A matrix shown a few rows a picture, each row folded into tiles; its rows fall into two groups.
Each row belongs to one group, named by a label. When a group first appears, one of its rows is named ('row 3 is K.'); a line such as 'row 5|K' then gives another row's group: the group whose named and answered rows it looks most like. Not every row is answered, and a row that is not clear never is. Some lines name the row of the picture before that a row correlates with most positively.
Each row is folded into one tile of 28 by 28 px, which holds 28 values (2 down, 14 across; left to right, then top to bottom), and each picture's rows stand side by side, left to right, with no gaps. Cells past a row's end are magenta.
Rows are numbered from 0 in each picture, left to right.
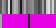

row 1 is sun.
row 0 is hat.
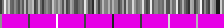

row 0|hat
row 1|sun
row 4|sun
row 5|sun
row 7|hat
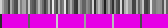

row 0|sun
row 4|hat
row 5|sun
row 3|hat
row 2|hat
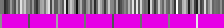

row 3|hat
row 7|hat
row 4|sun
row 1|sun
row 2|hat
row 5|sun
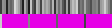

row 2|sun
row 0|hat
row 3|sun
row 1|hat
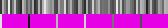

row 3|hat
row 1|sun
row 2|hat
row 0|hat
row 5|sun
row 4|hat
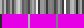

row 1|hat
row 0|sun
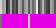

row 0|sun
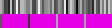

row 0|sun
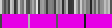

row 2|sun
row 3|sun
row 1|hat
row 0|sun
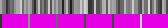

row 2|sun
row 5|hat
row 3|sun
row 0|sun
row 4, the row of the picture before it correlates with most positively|3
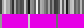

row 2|hat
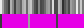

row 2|sun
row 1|sun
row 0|sun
